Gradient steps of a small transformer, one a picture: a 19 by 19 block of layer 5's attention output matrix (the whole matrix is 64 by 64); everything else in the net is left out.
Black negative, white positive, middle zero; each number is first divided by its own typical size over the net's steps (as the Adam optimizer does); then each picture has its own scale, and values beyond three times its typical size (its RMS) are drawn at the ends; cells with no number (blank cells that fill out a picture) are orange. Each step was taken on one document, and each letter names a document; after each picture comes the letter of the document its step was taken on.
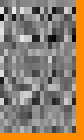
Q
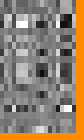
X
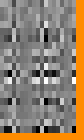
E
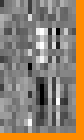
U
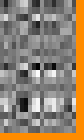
Q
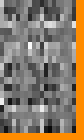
E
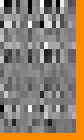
E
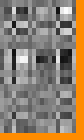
X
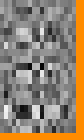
Q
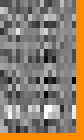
E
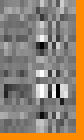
U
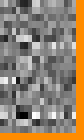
Q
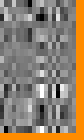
U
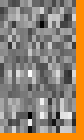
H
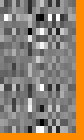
U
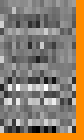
E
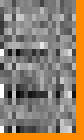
H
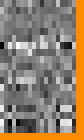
H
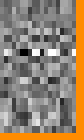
Q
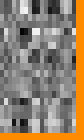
Q
